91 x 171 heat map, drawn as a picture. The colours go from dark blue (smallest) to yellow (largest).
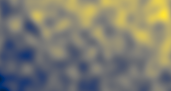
Values rise toward the top right. No single row or column stands out from its neighbours. No lone cell stands out from its neighbours. The ninth with the highest average is the top right. There are no regular stripes.
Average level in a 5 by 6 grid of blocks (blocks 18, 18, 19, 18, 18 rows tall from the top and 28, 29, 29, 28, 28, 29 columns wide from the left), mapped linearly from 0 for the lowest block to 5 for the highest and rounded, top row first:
244445
233344
122334
112223
011122
